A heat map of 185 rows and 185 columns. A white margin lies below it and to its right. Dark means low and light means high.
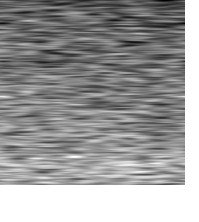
The grain runs across in streaks. There is an overall slope up to the bottom. The histogram is bell-shaped. Overall the values sit about 50% of the way up the scale.
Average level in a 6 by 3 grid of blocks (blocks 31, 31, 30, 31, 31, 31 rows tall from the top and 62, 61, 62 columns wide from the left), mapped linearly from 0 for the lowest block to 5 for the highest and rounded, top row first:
1 0 0 | 1 1 1 | 2 2 2 | 3 3 2 | 3 4 3 | 5 5 5
